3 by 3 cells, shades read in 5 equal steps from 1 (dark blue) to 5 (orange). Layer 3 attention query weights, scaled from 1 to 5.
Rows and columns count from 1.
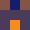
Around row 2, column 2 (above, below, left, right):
1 5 2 2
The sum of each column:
7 8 7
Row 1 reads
3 1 3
